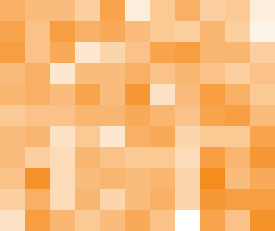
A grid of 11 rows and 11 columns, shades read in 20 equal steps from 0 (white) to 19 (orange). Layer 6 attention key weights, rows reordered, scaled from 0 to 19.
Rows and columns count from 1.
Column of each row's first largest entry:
5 3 1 2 6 10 11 11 9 9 11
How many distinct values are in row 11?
10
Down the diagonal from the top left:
13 10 14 11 11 14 14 6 19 16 18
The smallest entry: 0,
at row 11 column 8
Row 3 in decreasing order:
16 16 15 14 12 12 10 10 8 7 4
